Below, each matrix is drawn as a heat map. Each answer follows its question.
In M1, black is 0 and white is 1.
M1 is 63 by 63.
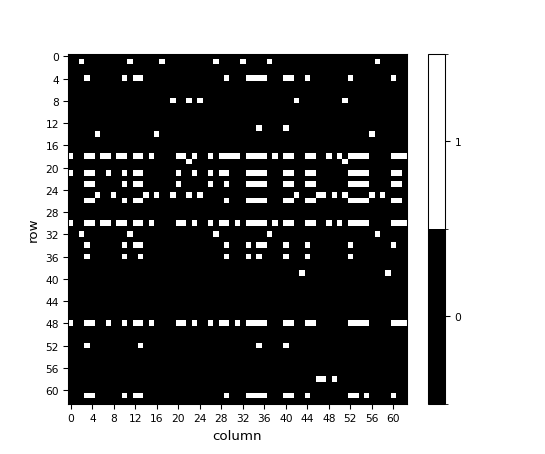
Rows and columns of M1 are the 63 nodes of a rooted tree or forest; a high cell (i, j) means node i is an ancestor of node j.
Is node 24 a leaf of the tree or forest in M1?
yes
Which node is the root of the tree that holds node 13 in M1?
18
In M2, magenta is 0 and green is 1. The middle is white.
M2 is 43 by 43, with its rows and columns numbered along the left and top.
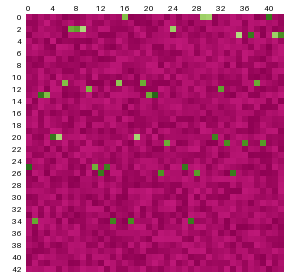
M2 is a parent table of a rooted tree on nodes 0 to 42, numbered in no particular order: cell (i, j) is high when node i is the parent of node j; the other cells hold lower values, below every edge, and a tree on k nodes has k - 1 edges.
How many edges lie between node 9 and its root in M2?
3
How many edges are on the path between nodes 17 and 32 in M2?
4
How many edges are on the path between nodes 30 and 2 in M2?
4
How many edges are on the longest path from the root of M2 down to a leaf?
3
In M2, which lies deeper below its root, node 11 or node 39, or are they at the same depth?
node 39
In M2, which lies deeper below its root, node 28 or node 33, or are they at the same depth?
node 33
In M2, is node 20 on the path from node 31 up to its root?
yes
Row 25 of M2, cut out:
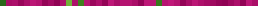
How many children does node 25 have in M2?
4
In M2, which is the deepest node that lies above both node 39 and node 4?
13
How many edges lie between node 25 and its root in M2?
0
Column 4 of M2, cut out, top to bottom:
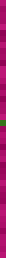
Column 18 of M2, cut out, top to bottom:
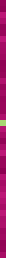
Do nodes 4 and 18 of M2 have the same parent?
yes
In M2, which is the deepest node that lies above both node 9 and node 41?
13
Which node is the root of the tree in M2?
25
